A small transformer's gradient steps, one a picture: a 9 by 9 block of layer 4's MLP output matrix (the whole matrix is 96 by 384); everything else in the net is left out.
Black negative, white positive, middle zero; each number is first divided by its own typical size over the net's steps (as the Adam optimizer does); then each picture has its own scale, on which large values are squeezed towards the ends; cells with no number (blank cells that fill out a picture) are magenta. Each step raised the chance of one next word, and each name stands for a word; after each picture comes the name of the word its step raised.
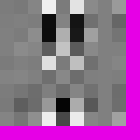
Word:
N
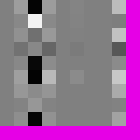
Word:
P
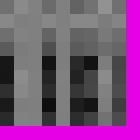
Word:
P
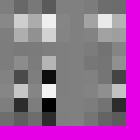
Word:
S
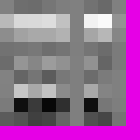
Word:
S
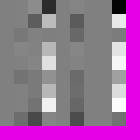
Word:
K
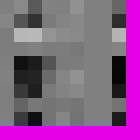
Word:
P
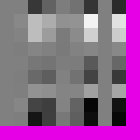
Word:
S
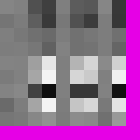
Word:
K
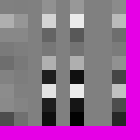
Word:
S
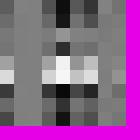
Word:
K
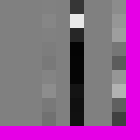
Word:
P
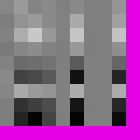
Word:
P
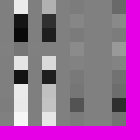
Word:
N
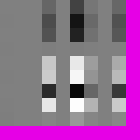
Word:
K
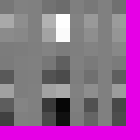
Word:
S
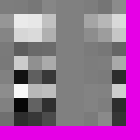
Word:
S
